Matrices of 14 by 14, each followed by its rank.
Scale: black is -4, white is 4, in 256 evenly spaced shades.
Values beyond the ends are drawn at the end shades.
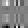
one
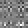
two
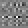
two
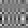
one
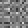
two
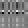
one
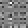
two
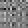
two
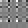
one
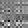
two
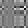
one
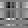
one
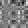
two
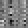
two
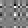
one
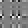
one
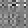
two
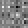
two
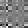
one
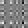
one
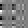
one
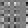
one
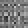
two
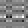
one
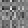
two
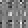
two
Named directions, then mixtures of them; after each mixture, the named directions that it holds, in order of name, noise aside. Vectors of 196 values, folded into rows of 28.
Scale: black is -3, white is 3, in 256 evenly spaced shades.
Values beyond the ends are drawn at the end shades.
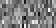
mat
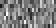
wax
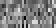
mat, wax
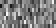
wax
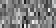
mat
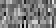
mat, wax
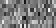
mat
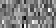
mat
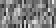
mat, wax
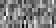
mat, wax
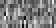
mat, wax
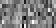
mat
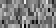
mat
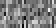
mat, wax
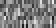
mat, wax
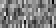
mat, wax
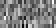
mat, wax
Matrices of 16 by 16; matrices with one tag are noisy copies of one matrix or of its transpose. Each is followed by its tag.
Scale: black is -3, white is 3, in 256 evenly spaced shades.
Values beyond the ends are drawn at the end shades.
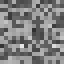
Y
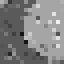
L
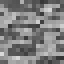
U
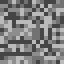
Y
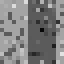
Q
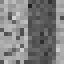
Q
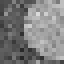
L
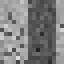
Q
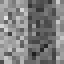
Q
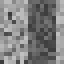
Q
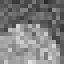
L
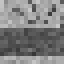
Q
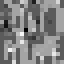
U
